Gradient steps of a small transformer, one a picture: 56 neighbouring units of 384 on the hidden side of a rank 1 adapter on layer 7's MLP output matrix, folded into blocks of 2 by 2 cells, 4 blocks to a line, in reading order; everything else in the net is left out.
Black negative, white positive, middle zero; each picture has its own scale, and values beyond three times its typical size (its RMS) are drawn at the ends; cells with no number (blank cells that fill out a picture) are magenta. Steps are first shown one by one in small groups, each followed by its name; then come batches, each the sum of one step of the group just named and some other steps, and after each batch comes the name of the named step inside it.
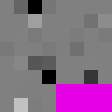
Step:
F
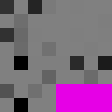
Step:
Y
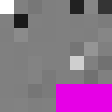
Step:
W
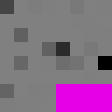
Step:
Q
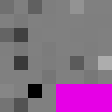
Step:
Y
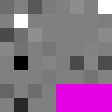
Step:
Y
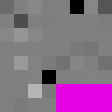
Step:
W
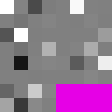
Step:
Y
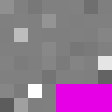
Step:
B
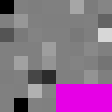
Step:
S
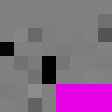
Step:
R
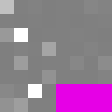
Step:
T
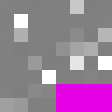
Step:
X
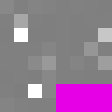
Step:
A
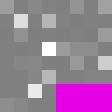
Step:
X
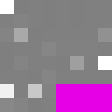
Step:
T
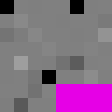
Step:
S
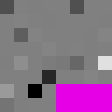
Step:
T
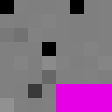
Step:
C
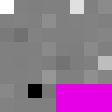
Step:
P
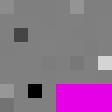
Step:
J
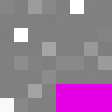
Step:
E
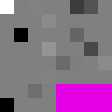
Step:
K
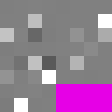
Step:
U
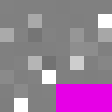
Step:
U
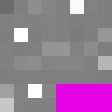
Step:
E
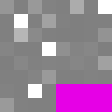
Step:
E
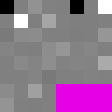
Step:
C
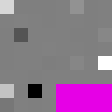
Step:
J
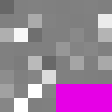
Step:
U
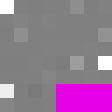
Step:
P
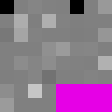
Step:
C
